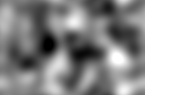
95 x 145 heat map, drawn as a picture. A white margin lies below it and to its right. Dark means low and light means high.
The values follow a bell shape. The field is smooth, with broad soft blobs. Neither half mirrors the other. The centre is the ninth with the lowest average.
